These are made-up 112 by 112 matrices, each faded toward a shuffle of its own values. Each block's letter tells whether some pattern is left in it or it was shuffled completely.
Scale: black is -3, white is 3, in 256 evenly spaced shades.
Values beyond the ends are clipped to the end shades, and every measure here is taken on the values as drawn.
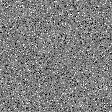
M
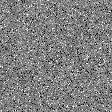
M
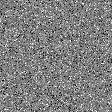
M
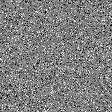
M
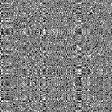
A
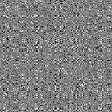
A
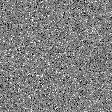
M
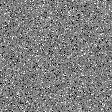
M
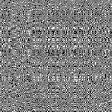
A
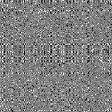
A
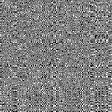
A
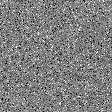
M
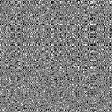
A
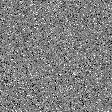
M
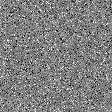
M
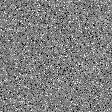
M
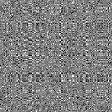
A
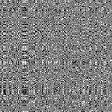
A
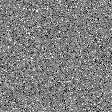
M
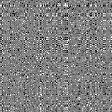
A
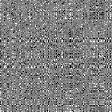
A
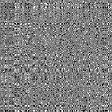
A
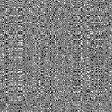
A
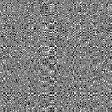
A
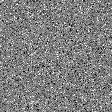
M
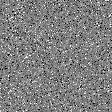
M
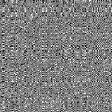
A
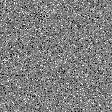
M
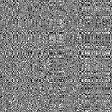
A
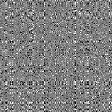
A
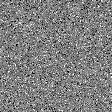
M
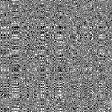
A
